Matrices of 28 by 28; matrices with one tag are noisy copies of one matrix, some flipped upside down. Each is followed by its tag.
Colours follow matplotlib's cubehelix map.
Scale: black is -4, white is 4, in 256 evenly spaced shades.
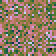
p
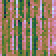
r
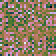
p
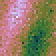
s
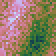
s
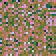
p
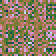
p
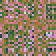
p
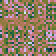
p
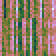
r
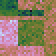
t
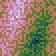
s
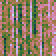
r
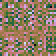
p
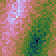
s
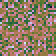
p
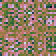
p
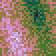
s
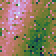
s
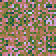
p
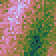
s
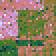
t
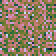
p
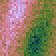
s
